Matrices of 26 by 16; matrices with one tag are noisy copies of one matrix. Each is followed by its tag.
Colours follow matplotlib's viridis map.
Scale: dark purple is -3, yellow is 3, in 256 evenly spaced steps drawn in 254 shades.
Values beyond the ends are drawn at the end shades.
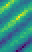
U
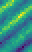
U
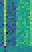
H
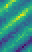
U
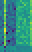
H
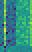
H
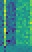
H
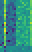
H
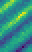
U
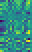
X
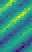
U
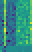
H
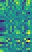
X
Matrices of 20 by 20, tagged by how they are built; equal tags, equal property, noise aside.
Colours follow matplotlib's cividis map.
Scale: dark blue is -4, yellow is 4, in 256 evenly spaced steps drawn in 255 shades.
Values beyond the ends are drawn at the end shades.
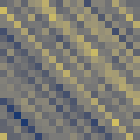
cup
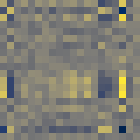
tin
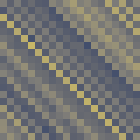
cup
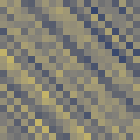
cup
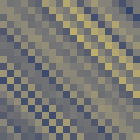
cup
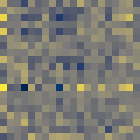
tin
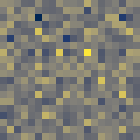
tin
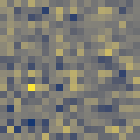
tin
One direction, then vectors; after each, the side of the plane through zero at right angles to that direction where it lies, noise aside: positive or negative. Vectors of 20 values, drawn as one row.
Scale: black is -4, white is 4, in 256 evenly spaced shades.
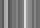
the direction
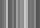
positive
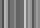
positive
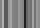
negative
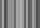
negative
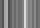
positive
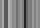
negative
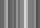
positive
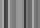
negative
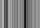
negative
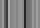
negative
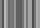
positive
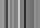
negative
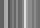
positive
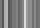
positive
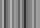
negative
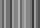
positive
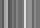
positive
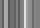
positive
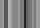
negative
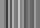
negative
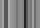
negative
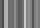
positive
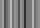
negative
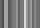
positive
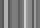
positive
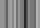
negative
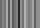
positive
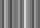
positive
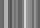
positive
